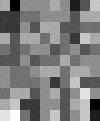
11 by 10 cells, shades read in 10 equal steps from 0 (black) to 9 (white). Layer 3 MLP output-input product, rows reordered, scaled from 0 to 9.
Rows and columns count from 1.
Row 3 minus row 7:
-3 -2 1 -2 0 0 -1 -3 -2 -1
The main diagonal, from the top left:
6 2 5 6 5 4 4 7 8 0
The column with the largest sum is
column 9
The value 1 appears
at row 1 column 8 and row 11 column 10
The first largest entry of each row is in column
10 9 5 9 4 7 5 8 9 2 2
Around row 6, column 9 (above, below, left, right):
3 6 4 5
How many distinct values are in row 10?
6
